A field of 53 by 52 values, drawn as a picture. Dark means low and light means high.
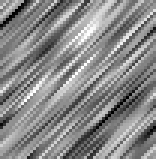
The values follow a bell shape. There is no overall slope. The grain runs diagonally up to the right.
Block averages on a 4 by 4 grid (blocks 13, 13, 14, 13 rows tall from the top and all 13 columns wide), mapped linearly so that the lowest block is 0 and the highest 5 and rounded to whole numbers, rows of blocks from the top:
1 1 5 2 | 2 2 4 2 | 3 3 1 0 | 2 2 0 2
